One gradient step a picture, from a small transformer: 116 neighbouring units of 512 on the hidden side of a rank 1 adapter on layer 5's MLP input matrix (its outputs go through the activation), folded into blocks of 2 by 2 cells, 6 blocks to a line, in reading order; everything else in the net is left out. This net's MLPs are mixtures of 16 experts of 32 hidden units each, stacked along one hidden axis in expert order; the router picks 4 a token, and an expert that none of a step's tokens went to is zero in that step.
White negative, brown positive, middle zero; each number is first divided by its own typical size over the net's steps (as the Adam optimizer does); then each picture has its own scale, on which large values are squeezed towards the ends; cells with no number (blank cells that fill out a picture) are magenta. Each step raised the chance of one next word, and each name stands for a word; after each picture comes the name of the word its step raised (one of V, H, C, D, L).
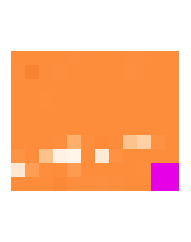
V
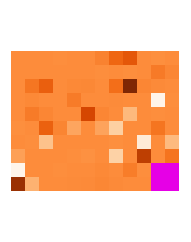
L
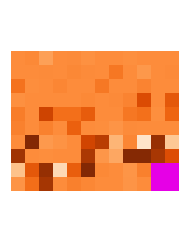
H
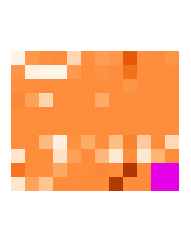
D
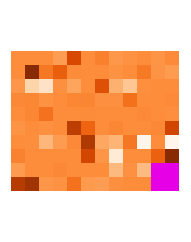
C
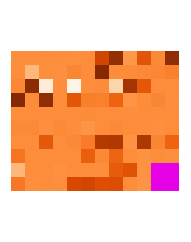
H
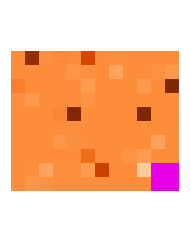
D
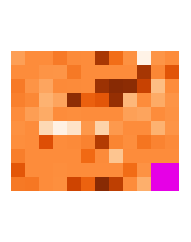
H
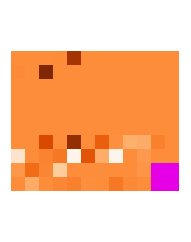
V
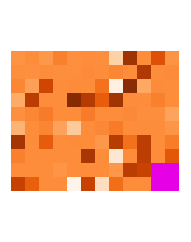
C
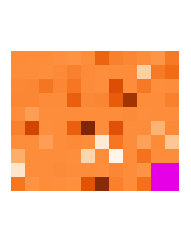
L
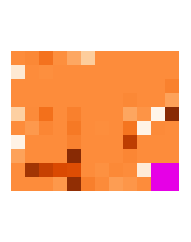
H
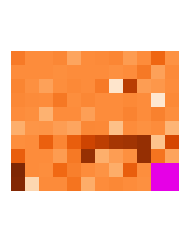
C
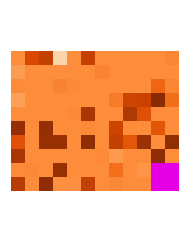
D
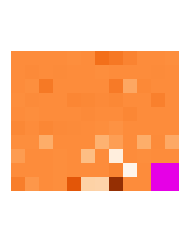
L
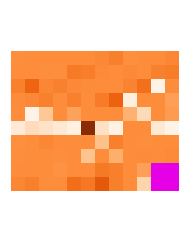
D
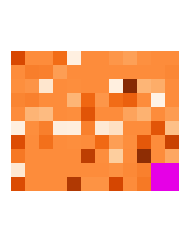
C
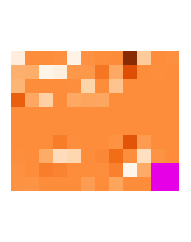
V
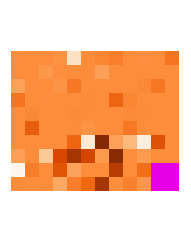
L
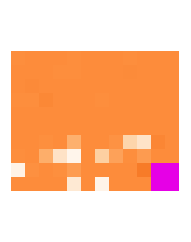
V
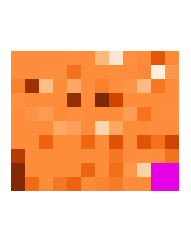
C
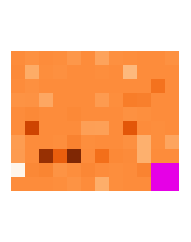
L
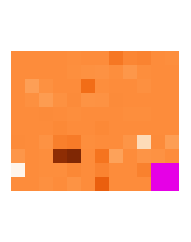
L
